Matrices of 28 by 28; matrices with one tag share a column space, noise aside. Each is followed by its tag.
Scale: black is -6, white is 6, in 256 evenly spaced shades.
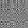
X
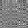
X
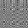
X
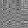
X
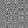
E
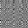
X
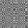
E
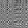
X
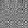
X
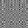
X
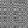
E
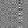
E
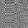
E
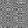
E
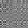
X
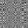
E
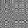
X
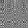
X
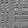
E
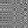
E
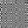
E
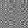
X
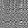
X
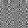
X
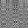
X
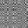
E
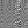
X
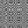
E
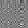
X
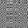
E
